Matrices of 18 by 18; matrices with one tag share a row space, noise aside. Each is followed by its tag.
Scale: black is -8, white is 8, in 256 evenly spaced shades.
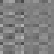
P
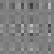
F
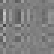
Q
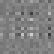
F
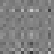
F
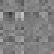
P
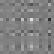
F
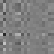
Q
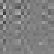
Q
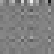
F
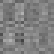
P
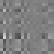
Q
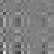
Q
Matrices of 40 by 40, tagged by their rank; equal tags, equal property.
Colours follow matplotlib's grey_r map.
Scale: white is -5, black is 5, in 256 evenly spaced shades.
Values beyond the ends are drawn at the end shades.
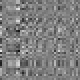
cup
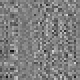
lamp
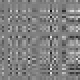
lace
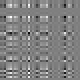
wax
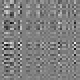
lace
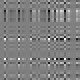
wax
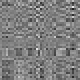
cup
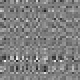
cup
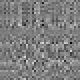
lamp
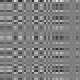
wax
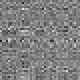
lamp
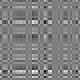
wax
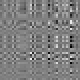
lace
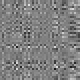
cup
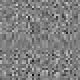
lamp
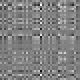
lace
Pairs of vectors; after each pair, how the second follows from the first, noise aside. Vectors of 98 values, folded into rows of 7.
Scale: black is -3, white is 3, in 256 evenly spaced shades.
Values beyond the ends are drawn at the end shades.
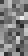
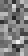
wrapped around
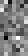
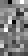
wrapped around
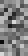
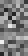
sign-scrambled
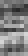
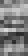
negated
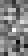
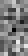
negated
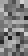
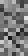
sign-scrambled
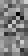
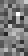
sign-scrambled
